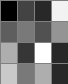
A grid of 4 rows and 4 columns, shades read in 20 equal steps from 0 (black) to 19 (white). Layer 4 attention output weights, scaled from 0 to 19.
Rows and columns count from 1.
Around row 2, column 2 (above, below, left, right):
5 4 7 6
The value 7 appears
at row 2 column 1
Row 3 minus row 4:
-2 -5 6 0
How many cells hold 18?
1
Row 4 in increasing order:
3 9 13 15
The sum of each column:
35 27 41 35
